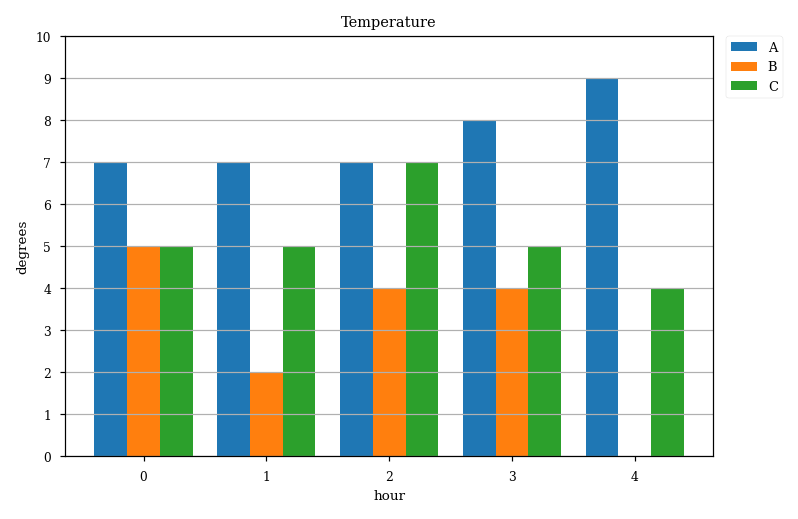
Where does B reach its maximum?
0
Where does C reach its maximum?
2
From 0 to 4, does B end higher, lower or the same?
lower
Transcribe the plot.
Title: Temperature
x-axis: hour, ticks 0 1 2 3 4
y-axis: degrees, ticks 0 1 2 3 4 5 6 7 8 9 10
Legend: A, B, C
Values:
A: 7 7 7 8 9
B: 5 2 4 4 0
C: 5 5 7 5 4
